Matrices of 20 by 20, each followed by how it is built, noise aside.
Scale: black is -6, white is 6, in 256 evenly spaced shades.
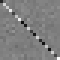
diagonal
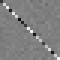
diagonal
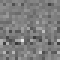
uneven rows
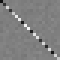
diagonal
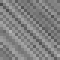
Toeplitz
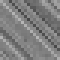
Toeplitz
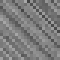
Toeplitz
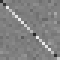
diagonal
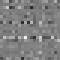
uneven rows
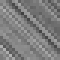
Toeplitz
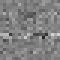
uneven rows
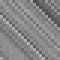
Toeplitz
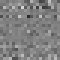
uneven rows
